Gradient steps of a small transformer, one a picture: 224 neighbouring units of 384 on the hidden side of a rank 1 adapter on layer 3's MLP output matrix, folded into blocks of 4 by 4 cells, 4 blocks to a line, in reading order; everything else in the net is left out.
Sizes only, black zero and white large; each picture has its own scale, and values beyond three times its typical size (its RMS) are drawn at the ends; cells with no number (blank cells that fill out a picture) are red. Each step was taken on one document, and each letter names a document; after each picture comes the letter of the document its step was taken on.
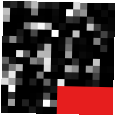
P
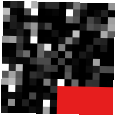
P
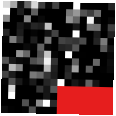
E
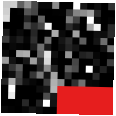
E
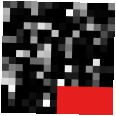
P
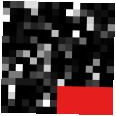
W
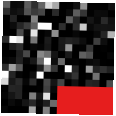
P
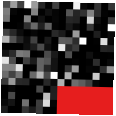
W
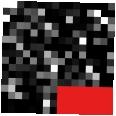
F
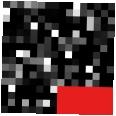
W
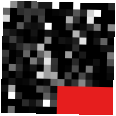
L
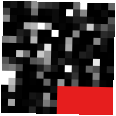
P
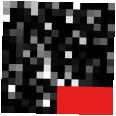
L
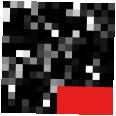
W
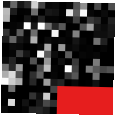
P
